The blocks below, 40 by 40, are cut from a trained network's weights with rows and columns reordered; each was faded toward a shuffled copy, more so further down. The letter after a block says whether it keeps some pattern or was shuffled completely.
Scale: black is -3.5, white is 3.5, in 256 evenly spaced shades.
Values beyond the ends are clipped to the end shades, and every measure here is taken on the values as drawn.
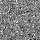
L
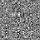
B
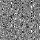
B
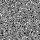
L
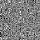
B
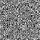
B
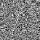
B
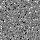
L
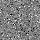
L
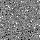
L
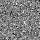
L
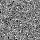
L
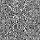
B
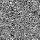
B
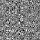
B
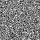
L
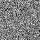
L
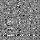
B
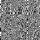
B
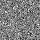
L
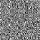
B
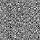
B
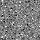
L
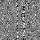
B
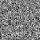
B
